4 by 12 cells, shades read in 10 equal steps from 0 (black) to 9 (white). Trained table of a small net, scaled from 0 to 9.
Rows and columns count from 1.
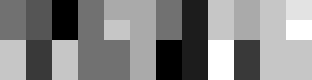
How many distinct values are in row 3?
7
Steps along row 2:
down down up up down down down up down up up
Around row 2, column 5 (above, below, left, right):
6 4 4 6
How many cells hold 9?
3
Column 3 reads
0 0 7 7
